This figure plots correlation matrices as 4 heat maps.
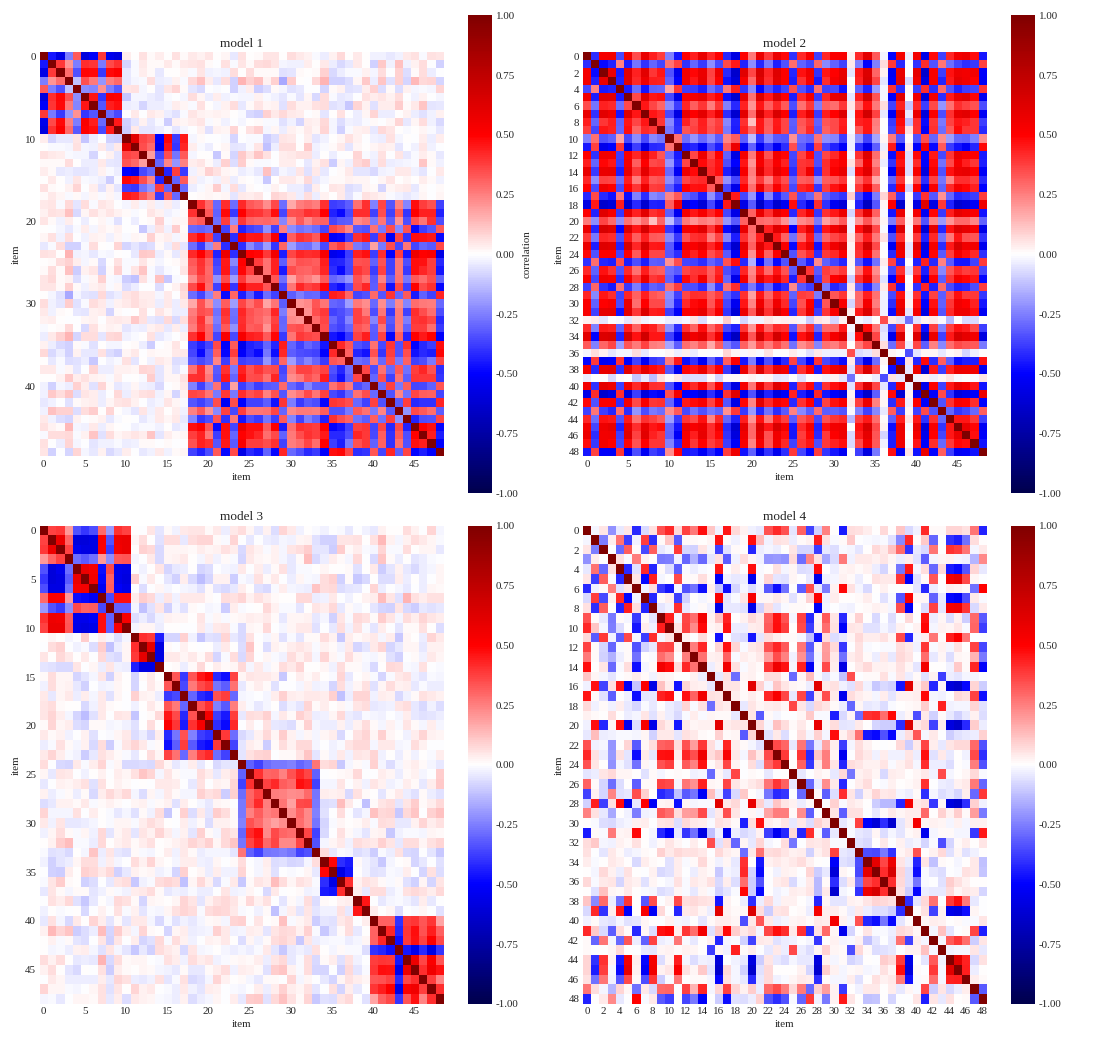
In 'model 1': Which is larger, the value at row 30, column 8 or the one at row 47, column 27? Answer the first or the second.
the second
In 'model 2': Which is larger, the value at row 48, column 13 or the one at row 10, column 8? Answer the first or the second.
the second
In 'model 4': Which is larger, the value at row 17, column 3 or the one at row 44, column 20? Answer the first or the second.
the first
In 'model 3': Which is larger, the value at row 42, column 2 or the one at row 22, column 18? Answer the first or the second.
the first
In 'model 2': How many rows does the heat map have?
49
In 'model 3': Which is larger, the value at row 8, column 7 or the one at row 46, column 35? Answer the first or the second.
the second
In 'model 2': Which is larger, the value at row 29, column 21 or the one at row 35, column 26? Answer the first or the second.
the first
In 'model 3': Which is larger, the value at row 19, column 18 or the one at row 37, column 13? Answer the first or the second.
the first
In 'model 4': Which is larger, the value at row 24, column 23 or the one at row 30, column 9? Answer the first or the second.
the first
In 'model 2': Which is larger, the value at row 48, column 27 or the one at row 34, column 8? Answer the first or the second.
the second
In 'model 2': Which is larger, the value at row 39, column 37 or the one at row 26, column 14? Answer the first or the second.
the second
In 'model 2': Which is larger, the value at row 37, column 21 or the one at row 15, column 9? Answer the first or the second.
the second
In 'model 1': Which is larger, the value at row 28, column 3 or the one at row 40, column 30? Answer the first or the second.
the first
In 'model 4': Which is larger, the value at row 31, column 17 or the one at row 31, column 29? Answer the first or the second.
the second
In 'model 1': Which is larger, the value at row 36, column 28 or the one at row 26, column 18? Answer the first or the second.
the second
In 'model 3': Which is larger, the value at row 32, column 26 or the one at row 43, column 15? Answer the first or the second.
the first
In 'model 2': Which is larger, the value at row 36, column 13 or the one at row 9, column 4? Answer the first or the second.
the first
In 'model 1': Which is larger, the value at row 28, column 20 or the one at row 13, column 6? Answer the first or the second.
the first
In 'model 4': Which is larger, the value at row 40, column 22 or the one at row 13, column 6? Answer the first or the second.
the first
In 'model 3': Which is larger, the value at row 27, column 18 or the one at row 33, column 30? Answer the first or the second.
the first
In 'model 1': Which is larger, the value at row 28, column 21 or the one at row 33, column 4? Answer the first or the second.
the second
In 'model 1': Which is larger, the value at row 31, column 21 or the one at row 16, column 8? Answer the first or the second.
the second
